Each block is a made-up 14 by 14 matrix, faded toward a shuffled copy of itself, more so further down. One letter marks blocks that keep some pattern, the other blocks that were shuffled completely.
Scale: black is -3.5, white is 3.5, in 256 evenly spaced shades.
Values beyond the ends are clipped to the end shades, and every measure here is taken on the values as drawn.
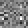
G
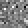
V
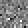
V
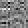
G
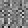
G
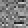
G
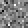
V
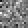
V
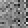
G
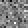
V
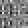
G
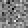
V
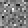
V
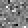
V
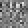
G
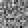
V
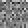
G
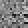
G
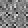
G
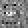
G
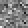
V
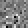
G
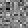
G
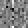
G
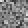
V
